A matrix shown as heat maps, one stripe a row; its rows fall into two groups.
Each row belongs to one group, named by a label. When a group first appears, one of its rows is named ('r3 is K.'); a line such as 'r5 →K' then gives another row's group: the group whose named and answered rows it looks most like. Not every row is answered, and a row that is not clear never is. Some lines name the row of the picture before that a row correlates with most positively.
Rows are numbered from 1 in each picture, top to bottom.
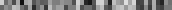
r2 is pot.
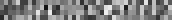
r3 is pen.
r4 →pot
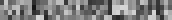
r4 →pen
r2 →pot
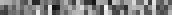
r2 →pen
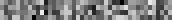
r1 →pen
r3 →pen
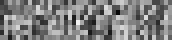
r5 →pot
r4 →pot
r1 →pot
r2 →pen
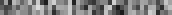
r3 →pen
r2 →pen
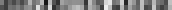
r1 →pen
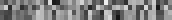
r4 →pen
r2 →pot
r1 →pen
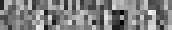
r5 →pen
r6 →pen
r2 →pot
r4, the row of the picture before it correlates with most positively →1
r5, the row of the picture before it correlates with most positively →1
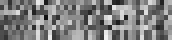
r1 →pen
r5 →pen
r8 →pen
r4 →pen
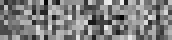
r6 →pen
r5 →pot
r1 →pen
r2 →pot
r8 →pot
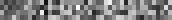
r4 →pot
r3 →pen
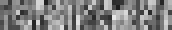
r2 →pen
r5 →pot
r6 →pot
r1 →pen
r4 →pot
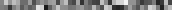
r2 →pen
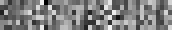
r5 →pot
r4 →pen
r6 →pen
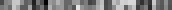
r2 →pot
